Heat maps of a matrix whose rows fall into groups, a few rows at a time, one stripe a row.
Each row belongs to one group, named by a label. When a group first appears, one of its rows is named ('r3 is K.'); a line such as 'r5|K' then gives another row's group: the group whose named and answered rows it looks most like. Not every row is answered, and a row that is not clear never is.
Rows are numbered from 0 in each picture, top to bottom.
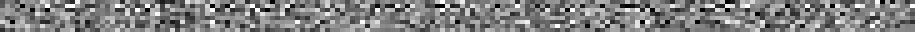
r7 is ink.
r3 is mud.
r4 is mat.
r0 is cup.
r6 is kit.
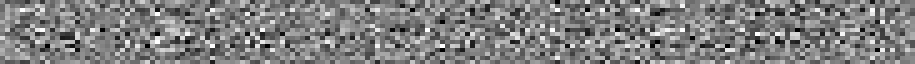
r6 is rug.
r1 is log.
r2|kit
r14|kit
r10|mud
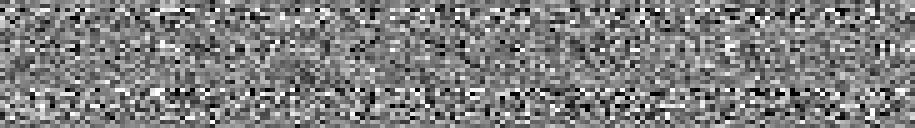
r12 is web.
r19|ink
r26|log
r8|ink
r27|kit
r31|mat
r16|rug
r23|mud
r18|mat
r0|mat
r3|mud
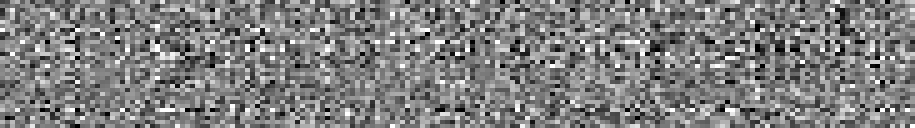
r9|ink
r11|mud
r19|mud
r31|web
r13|mat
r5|rug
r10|kit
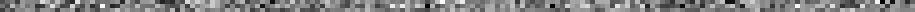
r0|cup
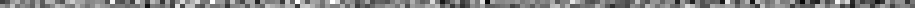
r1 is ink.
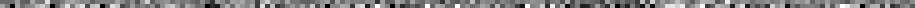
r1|log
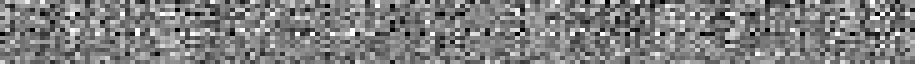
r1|log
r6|log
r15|log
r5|log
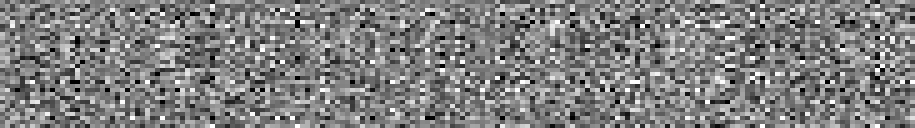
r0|mat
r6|mat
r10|web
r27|web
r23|rug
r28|kit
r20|web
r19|mat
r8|log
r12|log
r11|mud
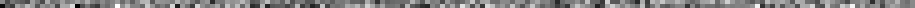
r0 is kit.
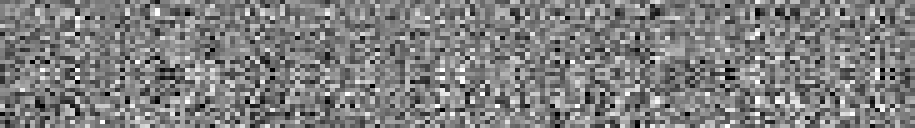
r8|ink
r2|mud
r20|ink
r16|ink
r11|log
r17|cup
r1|kit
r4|log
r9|mat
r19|cup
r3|mud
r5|cup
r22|kit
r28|ink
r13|log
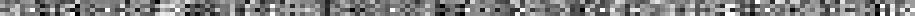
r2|web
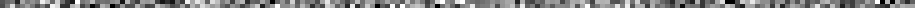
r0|cup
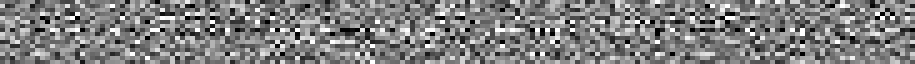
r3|cup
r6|mat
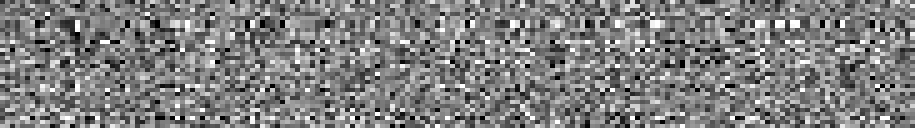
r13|ink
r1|web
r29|ink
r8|web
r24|log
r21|cup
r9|web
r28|log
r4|kit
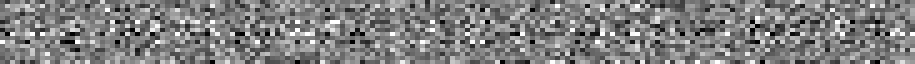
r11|kit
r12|web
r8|web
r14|ink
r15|mat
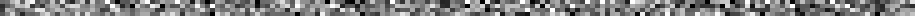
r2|log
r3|mat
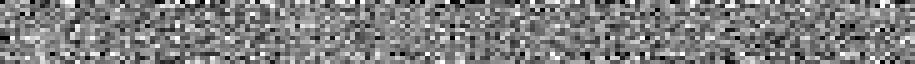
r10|web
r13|log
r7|cup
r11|mud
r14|kit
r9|mat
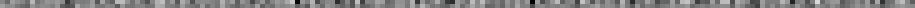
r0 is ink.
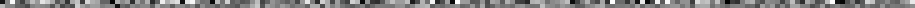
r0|mat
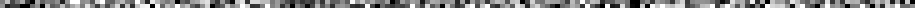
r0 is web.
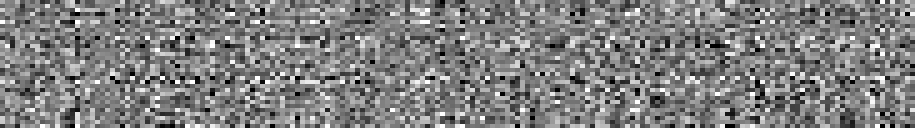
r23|mat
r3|web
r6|cup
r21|mud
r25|kit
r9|ink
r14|kit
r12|mud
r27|web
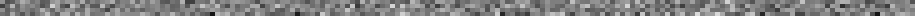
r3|mat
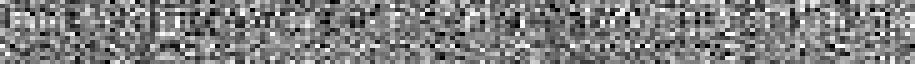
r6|web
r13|mat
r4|web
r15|web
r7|rug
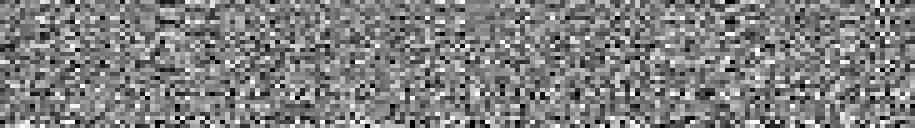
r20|kit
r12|ink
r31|kit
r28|log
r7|log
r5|cup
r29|ink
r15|log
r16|web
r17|cup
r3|mat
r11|log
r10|rug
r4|log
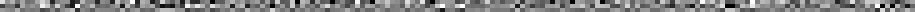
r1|cup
